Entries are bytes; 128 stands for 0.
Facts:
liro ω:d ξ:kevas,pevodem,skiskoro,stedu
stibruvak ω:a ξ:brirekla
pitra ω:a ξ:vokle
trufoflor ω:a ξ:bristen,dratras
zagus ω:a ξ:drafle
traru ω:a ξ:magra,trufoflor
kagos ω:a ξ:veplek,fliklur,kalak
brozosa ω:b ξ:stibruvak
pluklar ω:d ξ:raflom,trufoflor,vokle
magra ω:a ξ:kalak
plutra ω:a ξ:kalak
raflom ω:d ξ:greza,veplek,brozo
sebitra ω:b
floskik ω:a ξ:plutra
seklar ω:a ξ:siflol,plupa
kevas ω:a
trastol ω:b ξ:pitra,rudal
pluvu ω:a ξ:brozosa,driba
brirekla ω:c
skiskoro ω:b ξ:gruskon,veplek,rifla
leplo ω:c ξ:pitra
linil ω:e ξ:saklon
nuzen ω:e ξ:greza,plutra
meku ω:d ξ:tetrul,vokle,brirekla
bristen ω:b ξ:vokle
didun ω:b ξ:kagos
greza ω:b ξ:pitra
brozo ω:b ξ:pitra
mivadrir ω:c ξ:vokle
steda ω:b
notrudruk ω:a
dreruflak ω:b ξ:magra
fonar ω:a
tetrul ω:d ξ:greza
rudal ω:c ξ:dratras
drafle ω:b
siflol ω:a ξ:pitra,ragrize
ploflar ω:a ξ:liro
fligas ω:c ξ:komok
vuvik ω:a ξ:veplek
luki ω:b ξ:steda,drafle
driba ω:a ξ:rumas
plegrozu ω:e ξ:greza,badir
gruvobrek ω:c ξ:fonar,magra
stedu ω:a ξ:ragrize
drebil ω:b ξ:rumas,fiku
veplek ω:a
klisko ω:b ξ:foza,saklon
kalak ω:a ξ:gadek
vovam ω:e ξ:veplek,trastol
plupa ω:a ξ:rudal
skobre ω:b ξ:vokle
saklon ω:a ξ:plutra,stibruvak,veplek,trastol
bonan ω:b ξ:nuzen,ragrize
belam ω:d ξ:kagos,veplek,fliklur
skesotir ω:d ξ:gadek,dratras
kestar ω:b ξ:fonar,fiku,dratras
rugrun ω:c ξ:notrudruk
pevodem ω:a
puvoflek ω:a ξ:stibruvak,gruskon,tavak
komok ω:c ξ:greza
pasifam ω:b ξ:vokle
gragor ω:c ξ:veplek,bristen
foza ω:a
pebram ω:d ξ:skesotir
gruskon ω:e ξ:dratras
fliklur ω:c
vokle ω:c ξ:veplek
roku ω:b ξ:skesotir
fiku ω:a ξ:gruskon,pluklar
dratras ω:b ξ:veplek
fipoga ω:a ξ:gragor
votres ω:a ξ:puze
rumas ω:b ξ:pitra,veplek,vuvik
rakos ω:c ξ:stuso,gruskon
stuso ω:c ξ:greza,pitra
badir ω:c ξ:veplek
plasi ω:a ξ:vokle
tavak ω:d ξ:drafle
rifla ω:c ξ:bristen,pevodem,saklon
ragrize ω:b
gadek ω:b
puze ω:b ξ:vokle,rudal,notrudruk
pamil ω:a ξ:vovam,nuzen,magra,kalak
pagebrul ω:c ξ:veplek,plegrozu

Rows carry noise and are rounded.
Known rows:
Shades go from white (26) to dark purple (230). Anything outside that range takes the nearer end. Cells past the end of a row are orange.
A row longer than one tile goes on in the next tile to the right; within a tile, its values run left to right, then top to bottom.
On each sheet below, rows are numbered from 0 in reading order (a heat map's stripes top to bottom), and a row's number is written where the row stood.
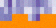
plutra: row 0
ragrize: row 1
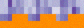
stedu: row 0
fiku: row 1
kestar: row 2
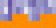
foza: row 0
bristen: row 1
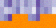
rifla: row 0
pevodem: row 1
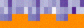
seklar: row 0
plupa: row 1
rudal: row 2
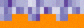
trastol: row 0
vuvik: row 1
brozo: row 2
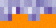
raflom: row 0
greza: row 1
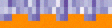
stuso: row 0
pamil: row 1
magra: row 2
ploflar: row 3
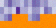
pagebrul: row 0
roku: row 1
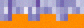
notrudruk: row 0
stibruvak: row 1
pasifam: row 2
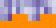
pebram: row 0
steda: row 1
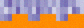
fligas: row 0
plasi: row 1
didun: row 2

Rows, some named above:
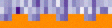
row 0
gruskon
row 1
gruvobrek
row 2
magra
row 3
zagus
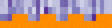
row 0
stedu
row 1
tavak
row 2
dreruflak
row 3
liro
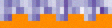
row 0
drebil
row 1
drebil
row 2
notrudruk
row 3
drafle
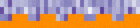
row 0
saklon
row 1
pluklar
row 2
vokle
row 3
komok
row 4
linil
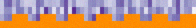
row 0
dreruflak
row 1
veplek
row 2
tavak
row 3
skiskoro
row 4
dreruflak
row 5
stibruvak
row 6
kalak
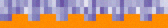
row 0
trufoflor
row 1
dreruflak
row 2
puze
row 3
kagos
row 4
votres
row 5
brozosa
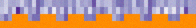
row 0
plegrozu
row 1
pitra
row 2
meku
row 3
stibruvak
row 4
mivadrir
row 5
pitra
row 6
tetrul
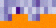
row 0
dratras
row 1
rugrun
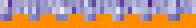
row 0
siflol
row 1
plasi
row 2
komok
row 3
gruvobrek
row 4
brirekla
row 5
leplo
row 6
stedu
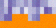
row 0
pitra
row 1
luki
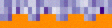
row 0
skesotir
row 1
veplek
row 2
bonan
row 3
badir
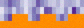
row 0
ragrize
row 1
rumas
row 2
plegrozu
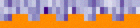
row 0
rakos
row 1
vovam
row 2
belam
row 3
drafle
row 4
driba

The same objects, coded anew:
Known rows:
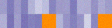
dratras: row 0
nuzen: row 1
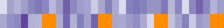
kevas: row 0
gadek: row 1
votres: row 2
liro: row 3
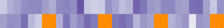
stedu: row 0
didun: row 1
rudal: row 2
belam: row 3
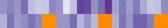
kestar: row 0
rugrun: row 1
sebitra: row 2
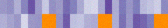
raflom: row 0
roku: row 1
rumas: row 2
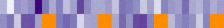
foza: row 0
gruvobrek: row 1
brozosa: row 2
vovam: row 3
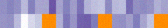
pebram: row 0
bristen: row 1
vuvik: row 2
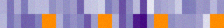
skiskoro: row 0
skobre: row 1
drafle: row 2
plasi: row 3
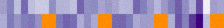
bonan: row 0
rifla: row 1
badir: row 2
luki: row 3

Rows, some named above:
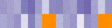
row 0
meku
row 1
belam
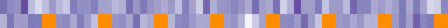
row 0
dreruflak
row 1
saklon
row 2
veplek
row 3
linil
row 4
skesotir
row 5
driba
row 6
magra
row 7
greza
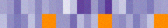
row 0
gruskon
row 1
rugrun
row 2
saklon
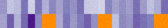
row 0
klisko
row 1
drebil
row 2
puze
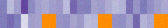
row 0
gruvobrek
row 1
magra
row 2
veplek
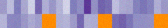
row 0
linil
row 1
notrudruk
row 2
brirekla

